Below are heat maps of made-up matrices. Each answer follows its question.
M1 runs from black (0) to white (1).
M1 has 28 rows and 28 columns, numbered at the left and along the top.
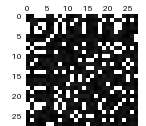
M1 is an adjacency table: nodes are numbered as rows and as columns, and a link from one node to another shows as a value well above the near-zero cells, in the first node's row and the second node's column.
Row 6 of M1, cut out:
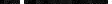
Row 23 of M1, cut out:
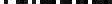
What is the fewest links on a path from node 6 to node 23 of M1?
5
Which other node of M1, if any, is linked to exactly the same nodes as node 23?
node 4
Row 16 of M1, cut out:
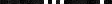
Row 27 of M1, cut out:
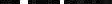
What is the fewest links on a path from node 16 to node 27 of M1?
2
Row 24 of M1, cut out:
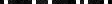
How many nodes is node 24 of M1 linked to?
6
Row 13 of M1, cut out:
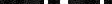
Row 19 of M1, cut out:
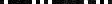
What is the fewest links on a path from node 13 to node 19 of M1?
6
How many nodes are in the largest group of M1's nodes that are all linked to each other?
8
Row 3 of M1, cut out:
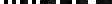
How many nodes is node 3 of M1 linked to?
9
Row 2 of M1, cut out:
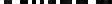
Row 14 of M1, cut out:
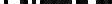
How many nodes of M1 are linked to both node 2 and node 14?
8
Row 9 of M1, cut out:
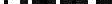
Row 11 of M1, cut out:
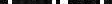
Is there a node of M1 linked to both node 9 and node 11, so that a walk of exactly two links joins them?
yes
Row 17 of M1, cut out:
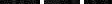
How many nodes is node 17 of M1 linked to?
2
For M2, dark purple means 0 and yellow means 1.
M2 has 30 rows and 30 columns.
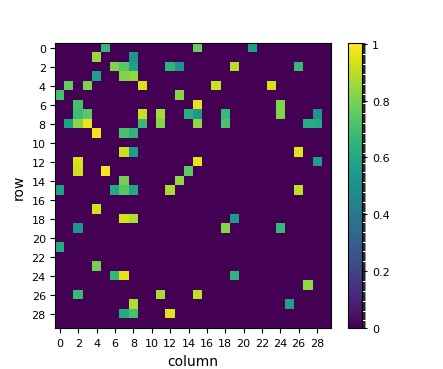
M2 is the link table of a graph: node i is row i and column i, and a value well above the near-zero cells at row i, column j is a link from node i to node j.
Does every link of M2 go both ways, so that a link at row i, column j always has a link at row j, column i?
yes
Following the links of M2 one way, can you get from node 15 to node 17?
yes
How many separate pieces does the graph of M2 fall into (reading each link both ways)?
6
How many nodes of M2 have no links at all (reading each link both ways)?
5
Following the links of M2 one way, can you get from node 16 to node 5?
no
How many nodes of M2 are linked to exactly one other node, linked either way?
4
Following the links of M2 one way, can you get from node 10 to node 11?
no
